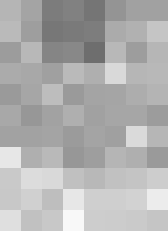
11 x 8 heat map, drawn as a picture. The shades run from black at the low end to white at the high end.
A horizontal seam about 70% of the way down splits the table, and the bottom part is higher. The top middle is the ninth with the lowest average. In the top middle lies a patch that is lower than the rest. On average the colour sits 70% of the way up the scale.
